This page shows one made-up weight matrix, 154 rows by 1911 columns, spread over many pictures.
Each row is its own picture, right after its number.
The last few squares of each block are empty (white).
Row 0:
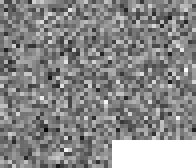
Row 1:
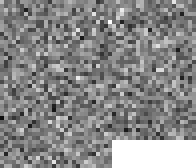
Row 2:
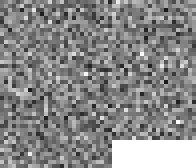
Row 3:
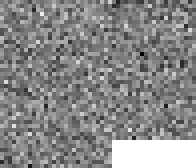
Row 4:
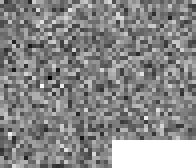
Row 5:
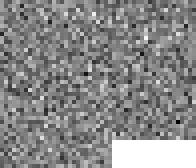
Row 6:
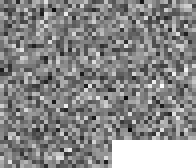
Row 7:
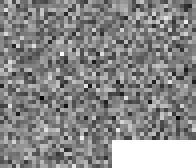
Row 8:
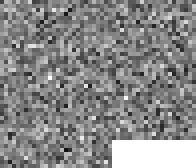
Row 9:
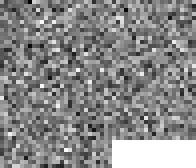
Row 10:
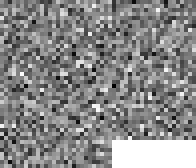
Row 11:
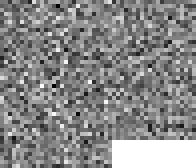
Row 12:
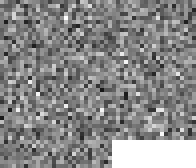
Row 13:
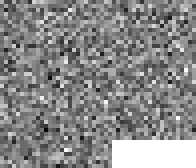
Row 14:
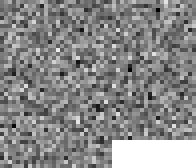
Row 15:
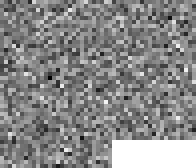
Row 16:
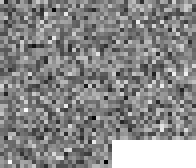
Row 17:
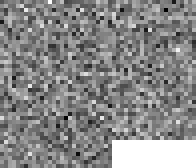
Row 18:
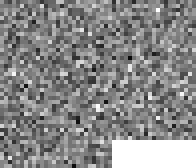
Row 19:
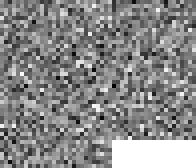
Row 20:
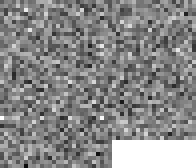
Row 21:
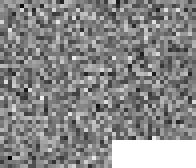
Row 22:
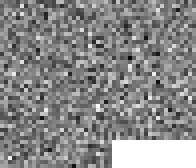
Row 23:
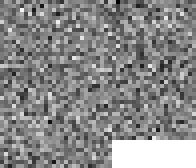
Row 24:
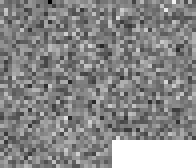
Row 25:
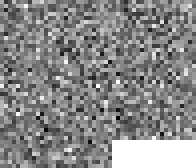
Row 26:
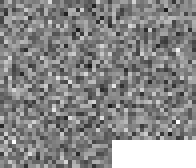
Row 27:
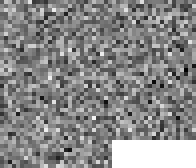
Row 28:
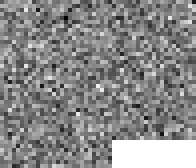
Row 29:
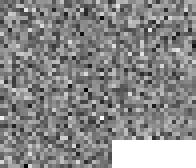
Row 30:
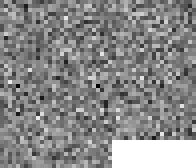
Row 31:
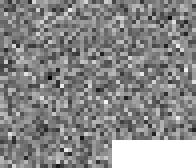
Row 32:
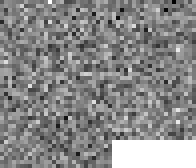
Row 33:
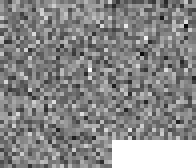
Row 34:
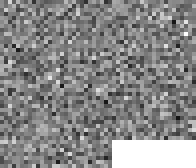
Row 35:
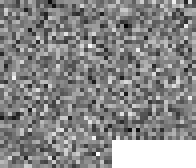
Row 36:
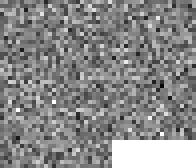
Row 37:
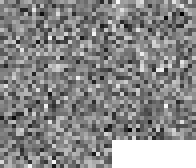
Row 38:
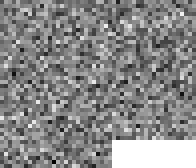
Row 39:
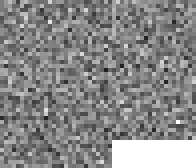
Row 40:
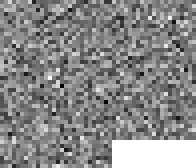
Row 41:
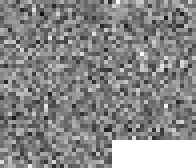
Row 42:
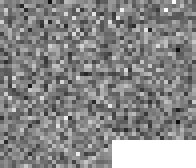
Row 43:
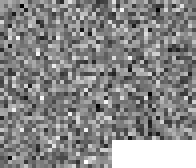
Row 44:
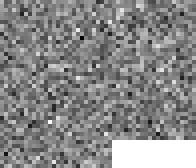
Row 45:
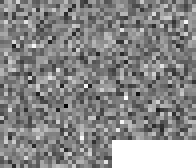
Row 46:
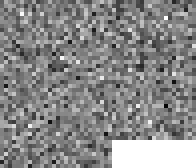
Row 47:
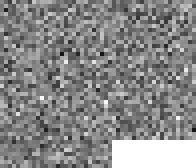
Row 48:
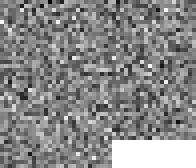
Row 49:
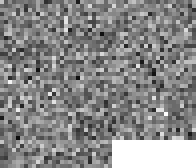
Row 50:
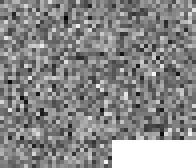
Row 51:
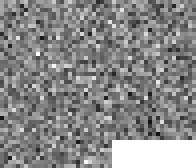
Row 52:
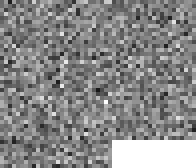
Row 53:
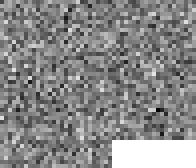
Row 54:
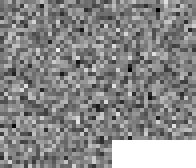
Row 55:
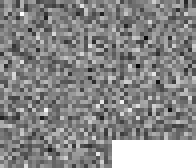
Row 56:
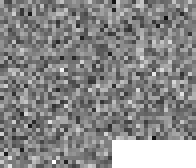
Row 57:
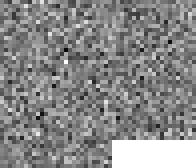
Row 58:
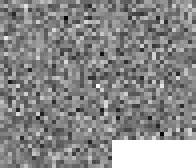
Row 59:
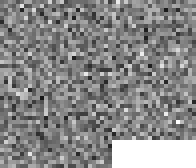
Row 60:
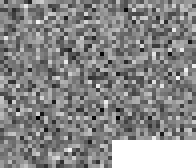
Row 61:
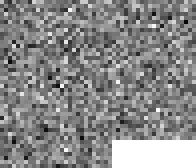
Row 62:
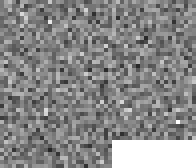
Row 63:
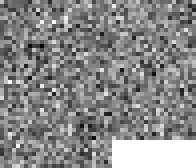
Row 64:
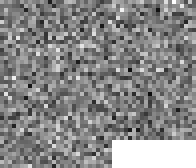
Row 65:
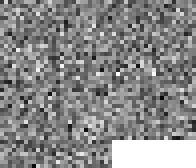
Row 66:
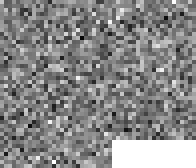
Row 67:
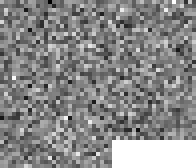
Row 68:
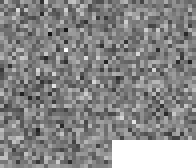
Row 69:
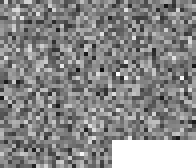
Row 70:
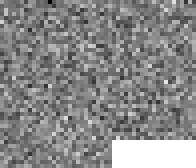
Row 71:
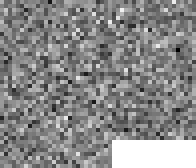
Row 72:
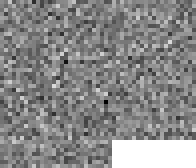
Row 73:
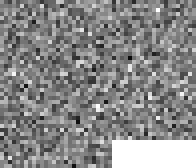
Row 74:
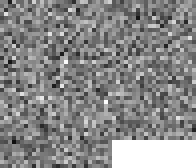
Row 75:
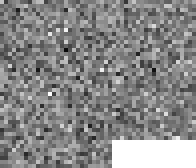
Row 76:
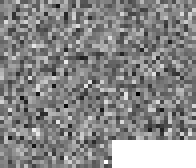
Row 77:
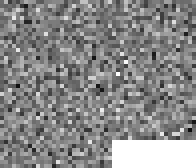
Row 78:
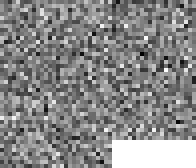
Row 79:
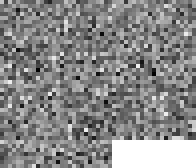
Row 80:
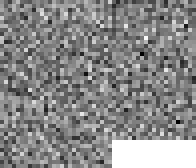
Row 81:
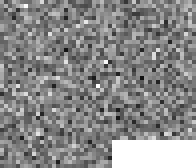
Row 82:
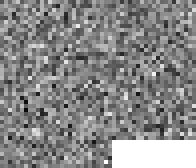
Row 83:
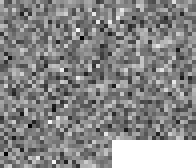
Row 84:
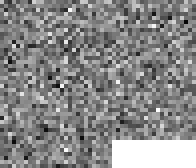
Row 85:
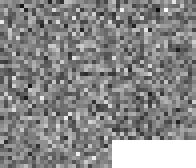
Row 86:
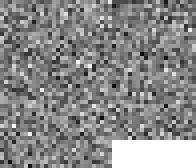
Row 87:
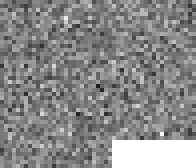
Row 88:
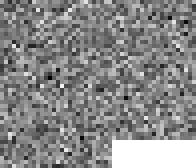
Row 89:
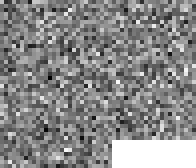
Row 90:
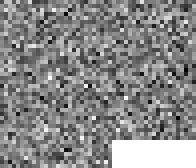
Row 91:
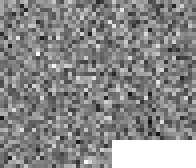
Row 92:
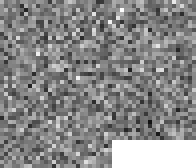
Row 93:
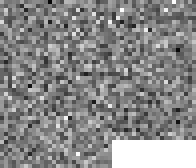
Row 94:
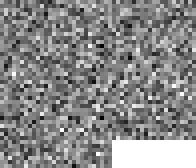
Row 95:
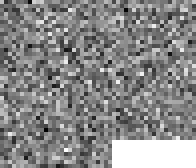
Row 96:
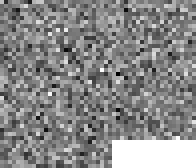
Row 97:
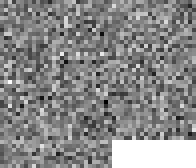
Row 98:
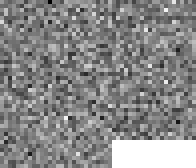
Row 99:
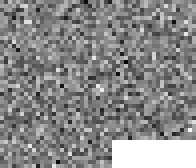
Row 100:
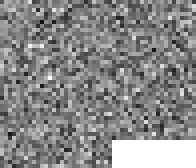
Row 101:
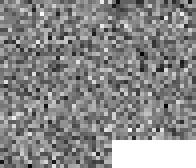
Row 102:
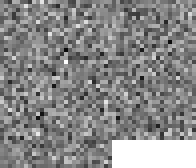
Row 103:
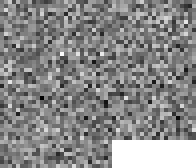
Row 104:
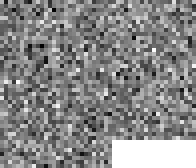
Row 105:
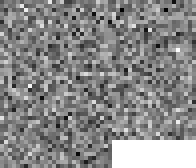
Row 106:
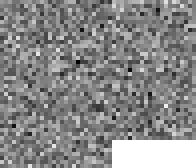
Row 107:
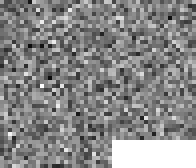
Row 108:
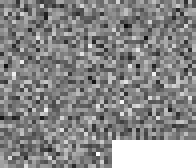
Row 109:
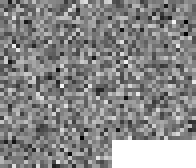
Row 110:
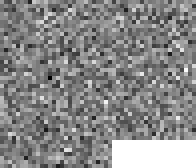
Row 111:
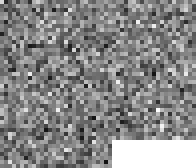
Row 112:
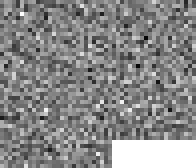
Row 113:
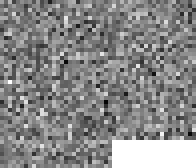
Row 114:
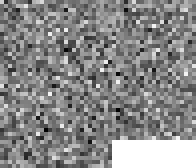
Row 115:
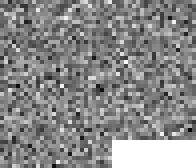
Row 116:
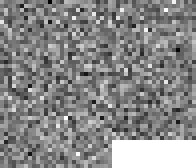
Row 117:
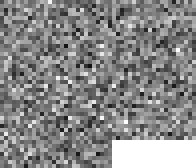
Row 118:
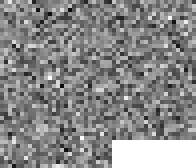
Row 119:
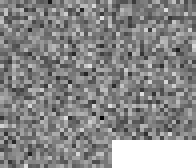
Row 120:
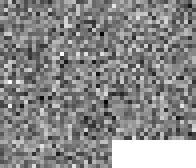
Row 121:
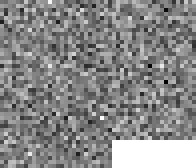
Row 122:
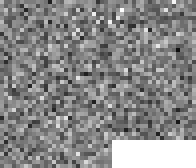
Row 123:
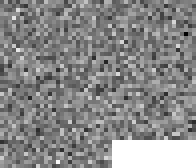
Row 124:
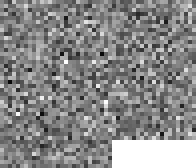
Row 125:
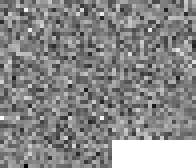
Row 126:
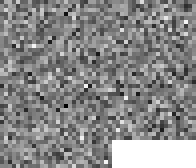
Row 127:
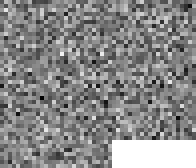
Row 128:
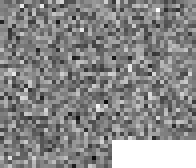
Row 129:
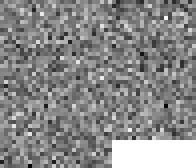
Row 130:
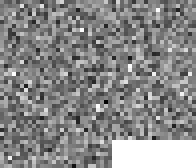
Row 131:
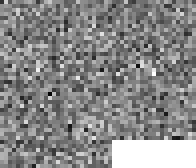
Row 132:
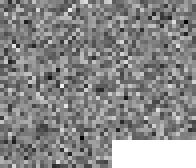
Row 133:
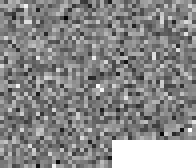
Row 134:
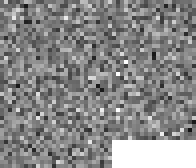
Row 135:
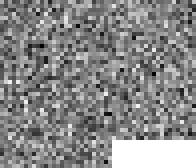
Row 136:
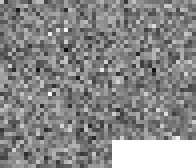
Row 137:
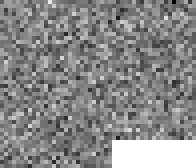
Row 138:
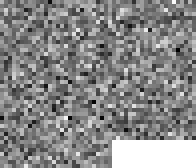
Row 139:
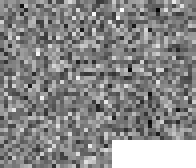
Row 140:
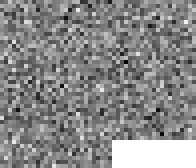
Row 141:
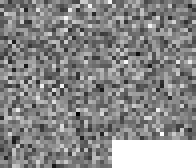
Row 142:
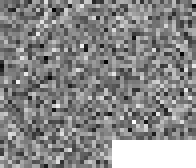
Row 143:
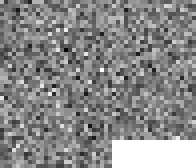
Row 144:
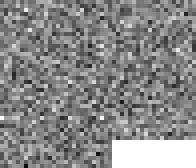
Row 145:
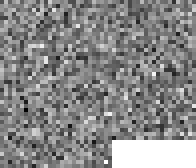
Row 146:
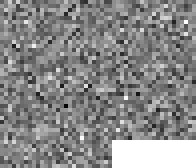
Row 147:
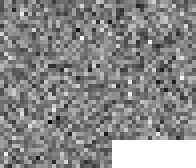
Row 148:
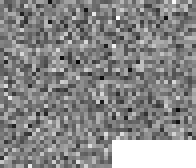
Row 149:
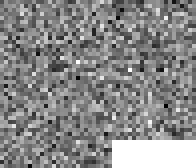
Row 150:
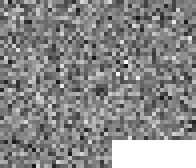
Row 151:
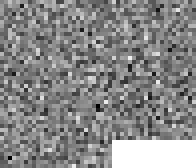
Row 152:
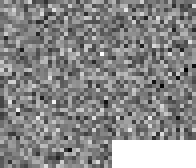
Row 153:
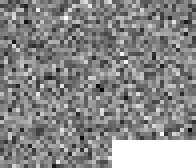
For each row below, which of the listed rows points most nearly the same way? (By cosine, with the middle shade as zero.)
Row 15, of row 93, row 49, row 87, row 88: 88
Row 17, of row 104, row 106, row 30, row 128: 128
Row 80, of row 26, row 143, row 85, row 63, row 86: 86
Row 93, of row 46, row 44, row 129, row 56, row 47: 44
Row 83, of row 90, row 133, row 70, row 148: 148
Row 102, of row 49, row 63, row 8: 8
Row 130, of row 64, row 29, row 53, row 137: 29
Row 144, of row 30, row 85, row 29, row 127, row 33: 29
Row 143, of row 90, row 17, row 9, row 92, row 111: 9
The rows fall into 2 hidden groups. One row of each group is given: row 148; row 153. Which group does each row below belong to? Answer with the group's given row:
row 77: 153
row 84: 153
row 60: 153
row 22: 148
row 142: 153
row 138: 148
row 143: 153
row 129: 148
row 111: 153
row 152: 153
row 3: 148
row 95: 153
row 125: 148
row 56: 148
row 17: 148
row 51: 148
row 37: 148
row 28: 153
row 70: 148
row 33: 148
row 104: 153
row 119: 148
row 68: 153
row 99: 153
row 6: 153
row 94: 148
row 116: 148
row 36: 153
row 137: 148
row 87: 153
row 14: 148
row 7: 153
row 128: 148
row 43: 148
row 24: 148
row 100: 153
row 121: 148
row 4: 153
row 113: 153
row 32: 148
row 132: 153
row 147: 148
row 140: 153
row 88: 153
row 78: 148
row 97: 153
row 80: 148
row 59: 148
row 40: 153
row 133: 153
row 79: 153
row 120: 153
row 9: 153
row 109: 153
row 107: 153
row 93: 148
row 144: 148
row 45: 153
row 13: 153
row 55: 148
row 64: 148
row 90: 153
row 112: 148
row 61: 153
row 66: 148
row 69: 153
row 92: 148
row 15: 153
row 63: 153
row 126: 153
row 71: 148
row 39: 148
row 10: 148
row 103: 153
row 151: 148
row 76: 153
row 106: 148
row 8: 153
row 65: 153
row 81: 153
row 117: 148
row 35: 148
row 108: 148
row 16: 153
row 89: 153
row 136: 153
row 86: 148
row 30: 153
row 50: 153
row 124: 153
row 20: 148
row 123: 153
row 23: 148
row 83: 148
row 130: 148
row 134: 153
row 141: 153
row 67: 148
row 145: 153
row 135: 153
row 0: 153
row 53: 153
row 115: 153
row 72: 153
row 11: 153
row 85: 148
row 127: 153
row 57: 153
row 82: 153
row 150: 153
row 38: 148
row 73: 148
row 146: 153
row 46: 148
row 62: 148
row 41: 148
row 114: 153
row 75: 153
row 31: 153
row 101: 148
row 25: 153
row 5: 148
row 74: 153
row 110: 153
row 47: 153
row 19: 148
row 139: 148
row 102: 153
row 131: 153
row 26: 148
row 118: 153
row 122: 148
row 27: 153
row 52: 153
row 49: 153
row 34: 153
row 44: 148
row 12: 153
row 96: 153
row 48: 148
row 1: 148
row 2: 148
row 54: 148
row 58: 153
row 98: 148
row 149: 148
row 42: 148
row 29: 148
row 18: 148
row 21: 148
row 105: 148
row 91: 148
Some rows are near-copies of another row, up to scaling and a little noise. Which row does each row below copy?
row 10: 19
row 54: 14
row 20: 144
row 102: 57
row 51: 91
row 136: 75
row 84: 61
